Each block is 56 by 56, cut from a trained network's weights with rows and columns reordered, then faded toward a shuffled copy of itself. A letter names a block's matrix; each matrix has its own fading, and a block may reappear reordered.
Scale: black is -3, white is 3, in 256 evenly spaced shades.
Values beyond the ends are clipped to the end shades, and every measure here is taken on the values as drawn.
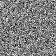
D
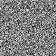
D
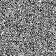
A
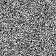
D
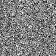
A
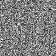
D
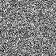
D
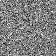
A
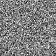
D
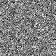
D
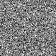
D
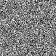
D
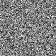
D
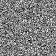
D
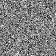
D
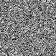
D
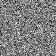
D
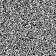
A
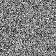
A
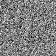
A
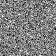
A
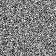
D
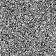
A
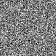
D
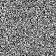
A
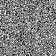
A
